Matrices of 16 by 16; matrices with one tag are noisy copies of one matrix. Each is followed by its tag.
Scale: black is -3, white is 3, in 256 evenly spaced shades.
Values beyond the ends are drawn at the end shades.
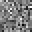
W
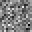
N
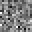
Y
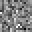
Y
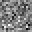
N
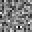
Y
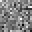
W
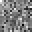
W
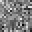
W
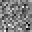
N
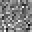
N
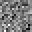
N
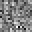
Y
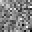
W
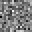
Y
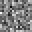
Y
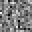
Y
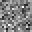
N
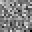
W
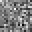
W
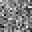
W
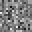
Y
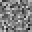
N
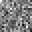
W
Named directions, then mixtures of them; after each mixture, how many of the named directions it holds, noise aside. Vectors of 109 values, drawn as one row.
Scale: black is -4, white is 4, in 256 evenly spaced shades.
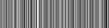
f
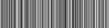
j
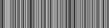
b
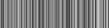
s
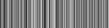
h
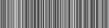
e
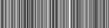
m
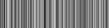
three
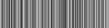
one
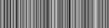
one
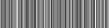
two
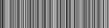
three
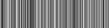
three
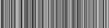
three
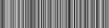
two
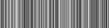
three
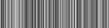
three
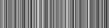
two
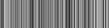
two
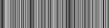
two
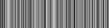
two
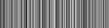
two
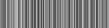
one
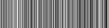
two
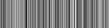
three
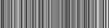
two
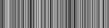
one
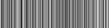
two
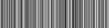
one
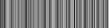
three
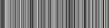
two
